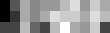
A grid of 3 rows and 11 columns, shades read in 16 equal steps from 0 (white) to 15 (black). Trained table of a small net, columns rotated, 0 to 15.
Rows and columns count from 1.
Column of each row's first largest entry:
1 1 1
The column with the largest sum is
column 1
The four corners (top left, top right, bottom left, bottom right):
15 5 11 11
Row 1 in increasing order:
2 3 4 5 5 6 6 6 7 10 15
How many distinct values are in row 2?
7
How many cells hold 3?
4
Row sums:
69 63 75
